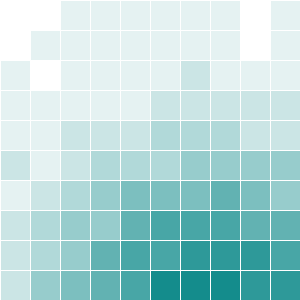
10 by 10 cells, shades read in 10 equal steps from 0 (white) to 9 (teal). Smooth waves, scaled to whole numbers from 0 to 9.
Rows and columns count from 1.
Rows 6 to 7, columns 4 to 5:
3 3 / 4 5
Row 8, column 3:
4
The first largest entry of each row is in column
3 2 7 6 6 7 8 6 7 6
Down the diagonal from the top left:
0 1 1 1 2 3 5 7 8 8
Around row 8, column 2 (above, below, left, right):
2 3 2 4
